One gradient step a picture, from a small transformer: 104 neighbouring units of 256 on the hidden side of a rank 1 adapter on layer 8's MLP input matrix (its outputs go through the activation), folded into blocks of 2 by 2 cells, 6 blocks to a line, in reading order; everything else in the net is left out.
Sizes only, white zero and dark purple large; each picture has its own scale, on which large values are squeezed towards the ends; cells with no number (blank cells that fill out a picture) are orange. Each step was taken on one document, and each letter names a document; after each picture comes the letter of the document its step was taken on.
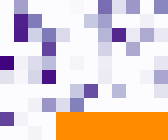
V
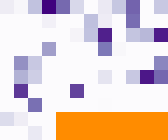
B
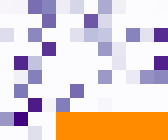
B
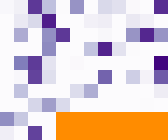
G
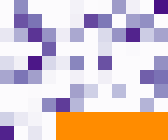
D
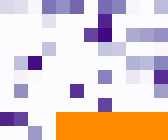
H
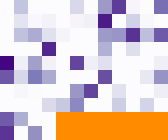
D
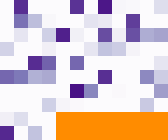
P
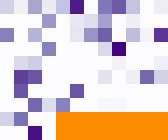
B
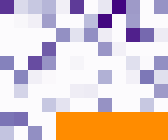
H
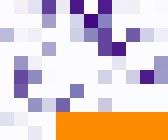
B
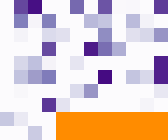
G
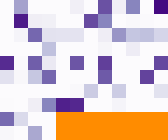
V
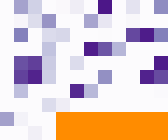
G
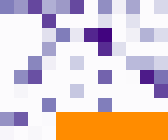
H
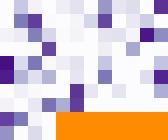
D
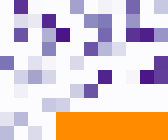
G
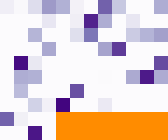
B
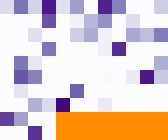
B
